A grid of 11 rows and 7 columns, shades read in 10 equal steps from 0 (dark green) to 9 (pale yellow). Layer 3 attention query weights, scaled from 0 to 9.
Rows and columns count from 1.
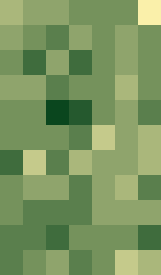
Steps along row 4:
same down up same up down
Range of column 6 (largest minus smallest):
3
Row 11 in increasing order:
3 3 4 4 5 6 7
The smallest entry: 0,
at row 5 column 3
